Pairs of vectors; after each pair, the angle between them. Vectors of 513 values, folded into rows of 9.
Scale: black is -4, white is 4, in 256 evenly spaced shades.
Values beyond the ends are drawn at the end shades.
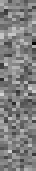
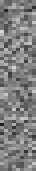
partly aligned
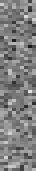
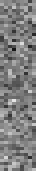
nearly parallel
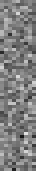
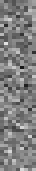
orthogonal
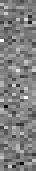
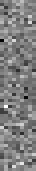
nearly opposite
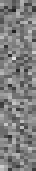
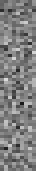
partly aligned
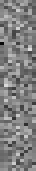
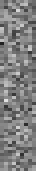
nearly parallel
